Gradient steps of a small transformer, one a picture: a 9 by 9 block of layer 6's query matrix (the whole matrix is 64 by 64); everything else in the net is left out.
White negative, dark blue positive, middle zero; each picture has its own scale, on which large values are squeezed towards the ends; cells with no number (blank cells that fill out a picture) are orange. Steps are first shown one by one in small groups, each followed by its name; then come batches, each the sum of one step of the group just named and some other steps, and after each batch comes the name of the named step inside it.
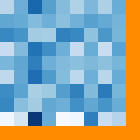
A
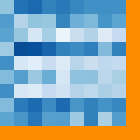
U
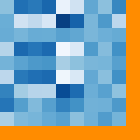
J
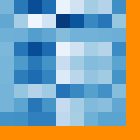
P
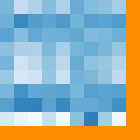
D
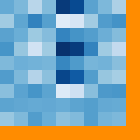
A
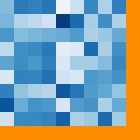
J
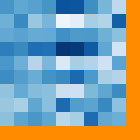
U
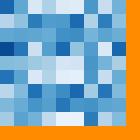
A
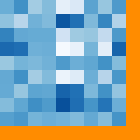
J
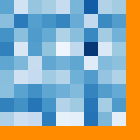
D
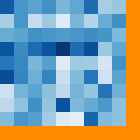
P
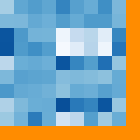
A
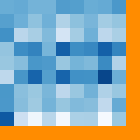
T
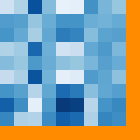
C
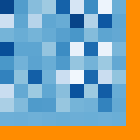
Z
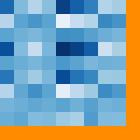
Z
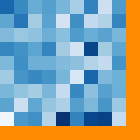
Z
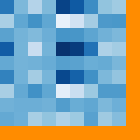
T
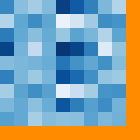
C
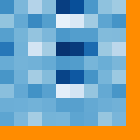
T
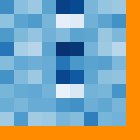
T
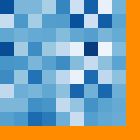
Z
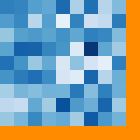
Z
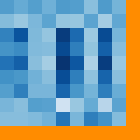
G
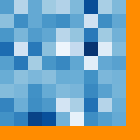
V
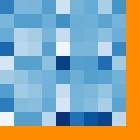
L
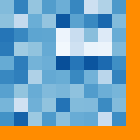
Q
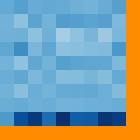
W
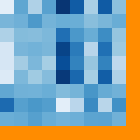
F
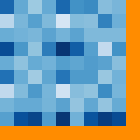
W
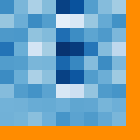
G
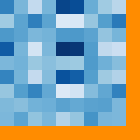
Q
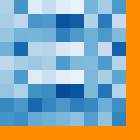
F
